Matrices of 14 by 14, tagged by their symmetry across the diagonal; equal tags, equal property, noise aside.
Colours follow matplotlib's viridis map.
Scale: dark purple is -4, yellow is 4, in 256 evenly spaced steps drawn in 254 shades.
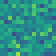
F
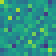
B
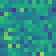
F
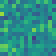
F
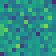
F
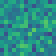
B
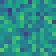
F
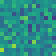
F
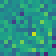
B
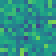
B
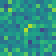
B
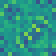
B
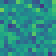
F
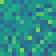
B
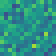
B
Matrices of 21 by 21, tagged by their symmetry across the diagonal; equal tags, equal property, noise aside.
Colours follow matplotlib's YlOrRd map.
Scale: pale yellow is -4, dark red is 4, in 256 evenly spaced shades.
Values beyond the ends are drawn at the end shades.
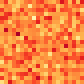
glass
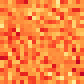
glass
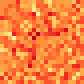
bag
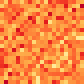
bag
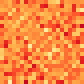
bag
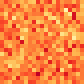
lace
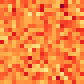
lace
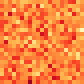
glass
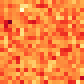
glass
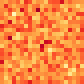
bag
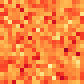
glass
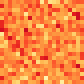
lace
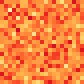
bag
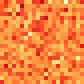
lace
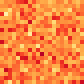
lace
